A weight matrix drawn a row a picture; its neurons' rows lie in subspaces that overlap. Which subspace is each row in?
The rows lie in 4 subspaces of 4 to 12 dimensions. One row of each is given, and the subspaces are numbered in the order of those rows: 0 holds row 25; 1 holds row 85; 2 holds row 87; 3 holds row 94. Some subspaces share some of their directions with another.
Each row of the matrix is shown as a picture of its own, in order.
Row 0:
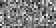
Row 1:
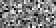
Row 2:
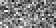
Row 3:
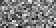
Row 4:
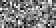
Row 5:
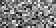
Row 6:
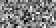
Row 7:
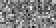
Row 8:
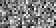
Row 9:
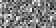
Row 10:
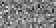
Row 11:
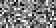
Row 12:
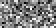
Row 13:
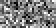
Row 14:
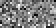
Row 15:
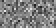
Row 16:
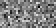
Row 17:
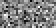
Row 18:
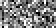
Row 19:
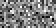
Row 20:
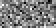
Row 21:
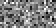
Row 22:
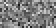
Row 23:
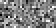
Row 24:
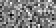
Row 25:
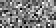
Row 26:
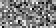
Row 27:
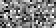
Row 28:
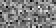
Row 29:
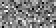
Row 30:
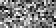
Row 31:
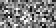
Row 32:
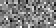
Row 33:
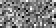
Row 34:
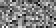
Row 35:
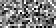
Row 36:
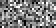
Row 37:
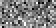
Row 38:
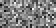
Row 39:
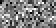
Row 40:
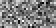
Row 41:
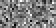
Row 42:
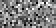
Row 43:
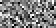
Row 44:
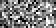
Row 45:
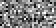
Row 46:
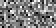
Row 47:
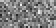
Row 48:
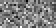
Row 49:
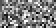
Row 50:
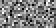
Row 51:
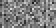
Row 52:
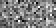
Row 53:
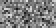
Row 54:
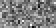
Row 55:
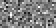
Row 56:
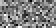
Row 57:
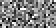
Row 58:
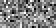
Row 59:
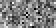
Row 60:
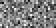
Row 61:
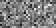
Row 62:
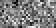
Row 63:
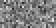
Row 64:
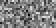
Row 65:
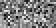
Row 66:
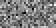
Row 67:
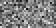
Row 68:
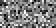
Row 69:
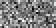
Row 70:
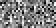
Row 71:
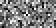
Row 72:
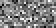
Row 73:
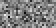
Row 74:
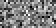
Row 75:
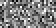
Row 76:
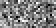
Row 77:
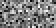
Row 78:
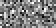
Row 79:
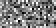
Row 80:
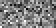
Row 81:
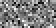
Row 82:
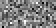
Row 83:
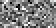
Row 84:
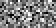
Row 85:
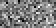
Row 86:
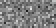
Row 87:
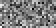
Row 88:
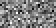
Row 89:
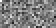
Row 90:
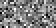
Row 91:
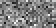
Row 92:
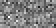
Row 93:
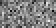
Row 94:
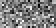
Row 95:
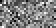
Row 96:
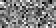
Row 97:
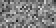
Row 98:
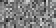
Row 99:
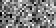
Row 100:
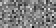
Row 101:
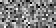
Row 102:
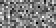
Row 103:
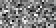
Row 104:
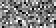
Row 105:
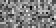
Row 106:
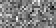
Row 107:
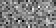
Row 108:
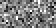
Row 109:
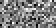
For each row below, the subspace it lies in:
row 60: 0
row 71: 2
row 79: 1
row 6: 3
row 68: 3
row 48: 2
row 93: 2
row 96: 0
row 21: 2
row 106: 0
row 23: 0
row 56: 3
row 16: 1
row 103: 0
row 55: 0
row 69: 1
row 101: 0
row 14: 0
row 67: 2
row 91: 2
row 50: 0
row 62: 2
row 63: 0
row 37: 0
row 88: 2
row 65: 2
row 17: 3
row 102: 0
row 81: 0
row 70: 2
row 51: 0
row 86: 2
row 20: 2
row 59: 2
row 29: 1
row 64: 3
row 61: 2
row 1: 2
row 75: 2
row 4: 0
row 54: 2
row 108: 0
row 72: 2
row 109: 0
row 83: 0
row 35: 1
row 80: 2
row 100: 2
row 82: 3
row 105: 1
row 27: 2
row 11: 0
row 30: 3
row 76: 1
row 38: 2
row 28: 3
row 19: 3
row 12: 1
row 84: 0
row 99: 0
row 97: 0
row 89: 0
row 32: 1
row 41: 0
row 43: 0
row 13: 2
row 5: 3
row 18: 1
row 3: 3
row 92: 2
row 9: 0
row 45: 1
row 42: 0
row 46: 1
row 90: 0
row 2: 3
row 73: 3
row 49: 3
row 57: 0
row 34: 3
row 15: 0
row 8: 1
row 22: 0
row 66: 2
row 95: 2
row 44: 1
